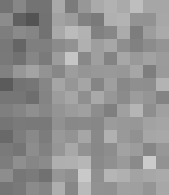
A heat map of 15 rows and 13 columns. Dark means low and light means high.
There are no regular stripes. The values follow a bell shape. A vertical seam about 30% of the way across splits the table, and the right part is higher. The top left is the ninth with the lowest average.
